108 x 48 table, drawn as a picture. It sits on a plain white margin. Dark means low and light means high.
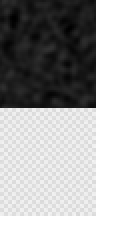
It is made of 2 by 1 panels. Panel 1,1: very low, blotchy, faint in contrast. Panel 2,1: very high, checkered, faint in contrast.
